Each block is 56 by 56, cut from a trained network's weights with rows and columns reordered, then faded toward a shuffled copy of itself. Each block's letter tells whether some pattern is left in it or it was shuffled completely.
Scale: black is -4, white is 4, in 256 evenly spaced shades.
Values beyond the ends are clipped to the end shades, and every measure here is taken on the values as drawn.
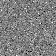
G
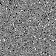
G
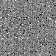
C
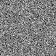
G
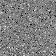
G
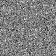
C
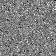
G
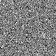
G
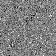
G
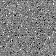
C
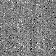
C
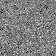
G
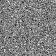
G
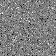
G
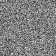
G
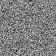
G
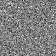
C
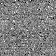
C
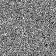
C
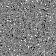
G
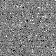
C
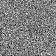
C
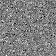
G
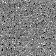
C
